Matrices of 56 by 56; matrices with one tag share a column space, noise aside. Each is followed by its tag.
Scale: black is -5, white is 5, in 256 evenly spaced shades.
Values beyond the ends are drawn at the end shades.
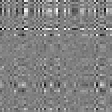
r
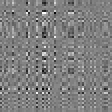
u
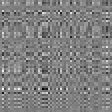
u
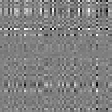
r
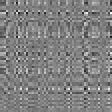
u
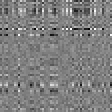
r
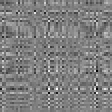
u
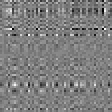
r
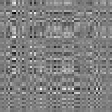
u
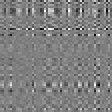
r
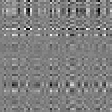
r
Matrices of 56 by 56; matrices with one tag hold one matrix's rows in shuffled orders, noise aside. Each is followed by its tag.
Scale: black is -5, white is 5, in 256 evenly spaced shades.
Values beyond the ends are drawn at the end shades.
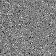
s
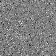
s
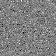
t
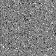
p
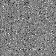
p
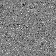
t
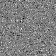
t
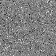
s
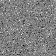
t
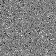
s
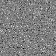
t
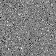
s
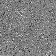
s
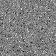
t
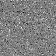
t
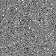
p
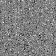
p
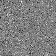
s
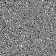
s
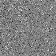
s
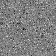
t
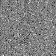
p
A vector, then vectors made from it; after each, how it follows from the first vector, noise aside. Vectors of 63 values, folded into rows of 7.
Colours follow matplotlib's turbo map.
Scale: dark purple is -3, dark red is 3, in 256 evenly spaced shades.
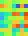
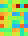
negated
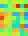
negated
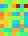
negated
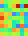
negated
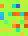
partly zeroed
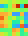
negated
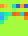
partly zeroed
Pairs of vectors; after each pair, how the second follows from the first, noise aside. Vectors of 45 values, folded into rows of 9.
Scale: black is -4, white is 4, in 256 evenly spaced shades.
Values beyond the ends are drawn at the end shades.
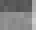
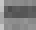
wrapped around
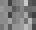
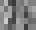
wrapped around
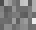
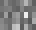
wrapped around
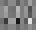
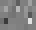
partly zeroed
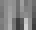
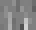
partly zeroed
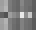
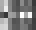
scaled up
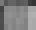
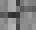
wrapped around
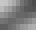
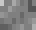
partly zeroed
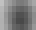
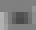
partly zeroed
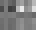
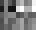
scaled up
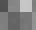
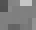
partly zeroed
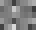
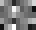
scaled up
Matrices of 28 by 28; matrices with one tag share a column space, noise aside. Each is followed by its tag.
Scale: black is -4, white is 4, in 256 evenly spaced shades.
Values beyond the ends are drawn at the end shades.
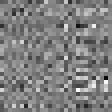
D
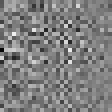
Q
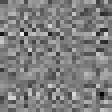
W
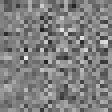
Q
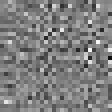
Q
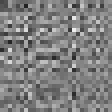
Q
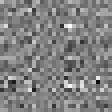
D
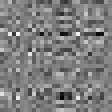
W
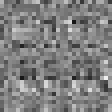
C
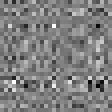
D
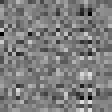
W
